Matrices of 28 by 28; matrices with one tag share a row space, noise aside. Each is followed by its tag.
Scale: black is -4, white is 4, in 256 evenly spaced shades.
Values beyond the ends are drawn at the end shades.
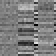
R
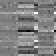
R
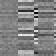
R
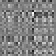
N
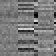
R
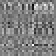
N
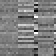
R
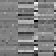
R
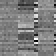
R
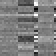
R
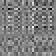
N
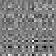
N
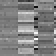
R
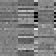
R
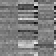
R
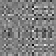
N
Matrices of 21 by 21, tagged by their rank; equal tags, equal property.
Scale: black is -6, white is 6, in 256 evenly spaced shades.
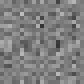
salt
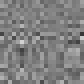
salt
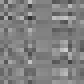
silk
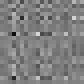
silk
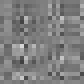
silk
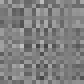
silk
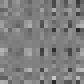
silk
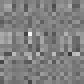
salt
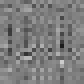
salt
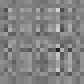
silk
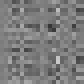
salt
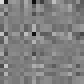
silk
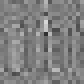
salt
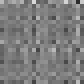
silk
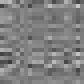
silk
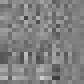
salt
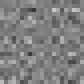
salt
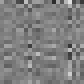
salt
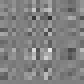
silk
